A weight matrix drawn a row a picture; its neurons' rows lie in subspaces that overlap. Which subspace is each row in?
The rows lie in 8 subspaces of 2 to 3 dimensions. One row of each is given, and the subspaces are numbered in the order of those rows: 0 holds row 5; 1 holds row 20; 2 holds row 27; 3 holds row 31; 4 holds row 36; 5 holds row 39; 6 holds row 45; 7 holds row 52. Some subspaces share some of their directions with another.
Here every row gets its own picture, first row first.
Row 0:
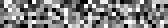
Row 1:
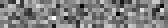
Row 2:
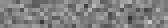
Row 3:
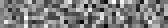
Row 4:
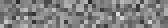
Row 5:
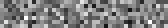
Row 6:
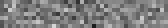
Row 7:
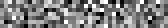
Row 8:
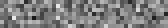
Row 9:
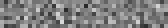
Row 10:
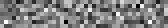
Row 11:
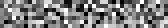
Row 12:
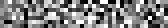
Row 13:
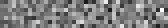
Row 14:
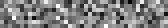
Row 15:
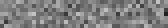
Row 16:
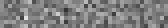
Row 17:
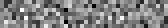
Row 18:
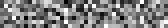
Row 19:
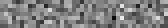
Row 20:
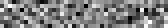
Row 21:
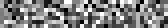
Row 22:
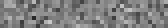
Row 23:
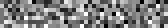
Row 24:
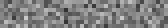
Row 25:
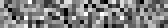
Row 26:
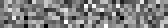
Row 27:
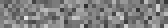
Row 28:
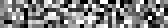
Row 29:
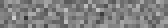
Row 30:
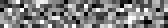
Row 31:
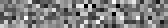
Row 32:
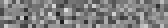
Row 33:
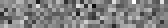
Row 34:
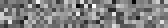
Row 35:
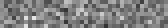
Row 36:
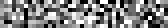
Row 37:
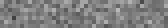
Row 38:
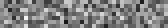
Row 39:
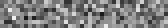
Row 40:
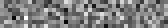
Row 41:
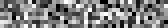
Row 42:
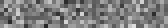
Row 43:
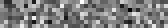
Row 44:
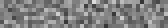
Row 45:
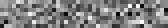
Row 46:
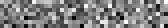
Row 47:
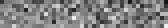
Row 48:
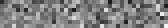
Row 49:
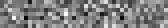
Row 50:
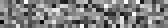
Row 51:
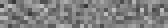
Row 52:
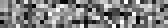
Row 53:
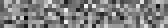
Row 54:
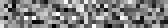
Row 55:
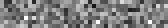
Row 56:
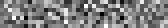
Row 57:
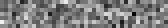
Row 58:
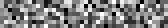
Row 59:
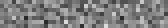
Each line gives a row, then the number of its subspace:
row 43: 0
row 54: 4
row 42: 3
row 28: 4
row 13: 4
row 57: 7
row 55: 0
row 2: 1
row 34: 3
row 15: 6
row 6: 4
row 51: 1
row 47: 2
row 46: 2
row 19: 0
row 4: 6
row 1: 1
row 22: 0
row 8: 5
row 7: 4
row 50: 7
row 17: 1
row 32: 5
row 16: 5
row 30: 1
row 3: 4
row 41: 7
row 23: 2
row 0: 0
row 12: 4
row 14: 5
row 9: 5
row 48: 2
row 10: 6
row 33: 3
